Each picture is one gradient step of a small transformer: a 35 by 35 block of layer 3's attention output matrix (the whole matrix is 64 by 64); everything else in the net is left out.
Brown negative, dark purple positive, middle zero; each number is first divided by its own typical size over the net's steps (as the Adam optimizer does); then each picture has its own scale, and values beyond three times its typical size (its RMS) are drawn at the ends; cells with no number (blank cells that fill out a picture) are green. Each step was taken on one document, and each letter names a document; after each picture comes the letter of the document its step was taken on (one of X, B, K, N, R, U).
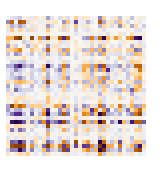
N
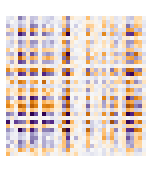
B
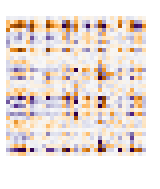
N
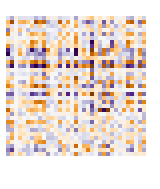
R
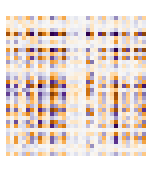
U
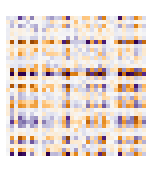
B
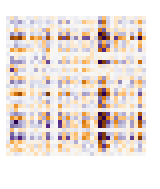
N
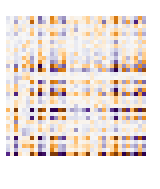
U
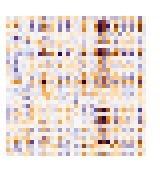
R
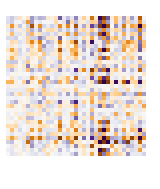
R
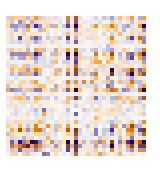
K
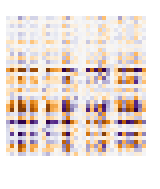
B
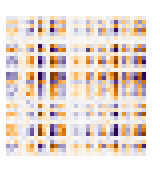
U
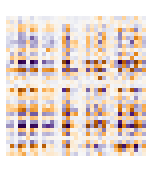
B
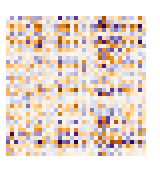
R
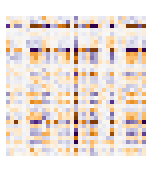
R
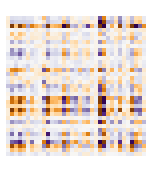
N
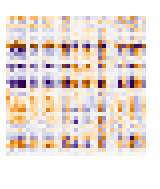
B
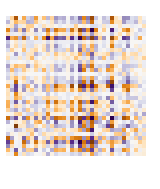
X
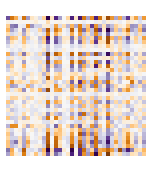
X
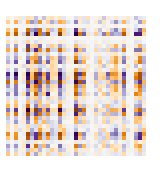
U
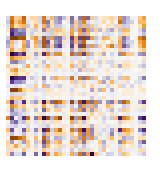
X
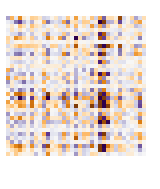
N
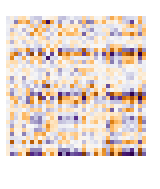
R
